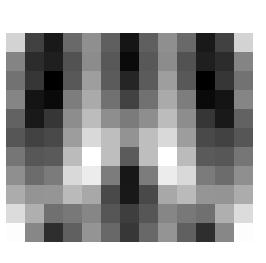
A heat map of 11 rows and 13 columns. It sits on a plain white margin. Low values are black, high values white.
Mirror symmetry: left to right. Ninth with the highest average: centre. Stripes: upright, repeating 3 times.
